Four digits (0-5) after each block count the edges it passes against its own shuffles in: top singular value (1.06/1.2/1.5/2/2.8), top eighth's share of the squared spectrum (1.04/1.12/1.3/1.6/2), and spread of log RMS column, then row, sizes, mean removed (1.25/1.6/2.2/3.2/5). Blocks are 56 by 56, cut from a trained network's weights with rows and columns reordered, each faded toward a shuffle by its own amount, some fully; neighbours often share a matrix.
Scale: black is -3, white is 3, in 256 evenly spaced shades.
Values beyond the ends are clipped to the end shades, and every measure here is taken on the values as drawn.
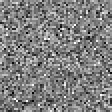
2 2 0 1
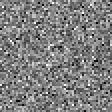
0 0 0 0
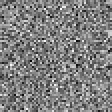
3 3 0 1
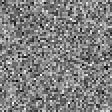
0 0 0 0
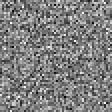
2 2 0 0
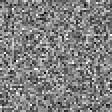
0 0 0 0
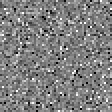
2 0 0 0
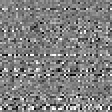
4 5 0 4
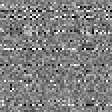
4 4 1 4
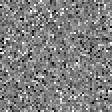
0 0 0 0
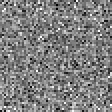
0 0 0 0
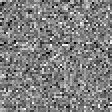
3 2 0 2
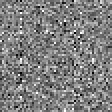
3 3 2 1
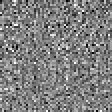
3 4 2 2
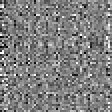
4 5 3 2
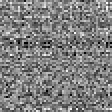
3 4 1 2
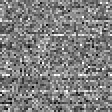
3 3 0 2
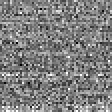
3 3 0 2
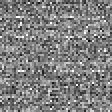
2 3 0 1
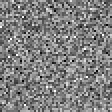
0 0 0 0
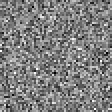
0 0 0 0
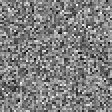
0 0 0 0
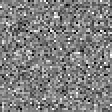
3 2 0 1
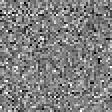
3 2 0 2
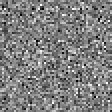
2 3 0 1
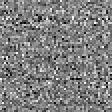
3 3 0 2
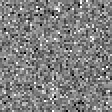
1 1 0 0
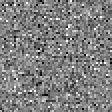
1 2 0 1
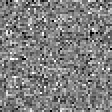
2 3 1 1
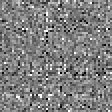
2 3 2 2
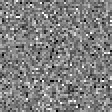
1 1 0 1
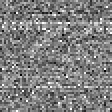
3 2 0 2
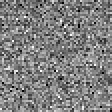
1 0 0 0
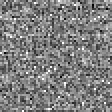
1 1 0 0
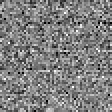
2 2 0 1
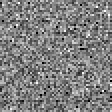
0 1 0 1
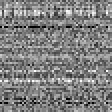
4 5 1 3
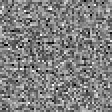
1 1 0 0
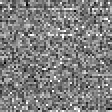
2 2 0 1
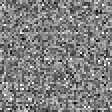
1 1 0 0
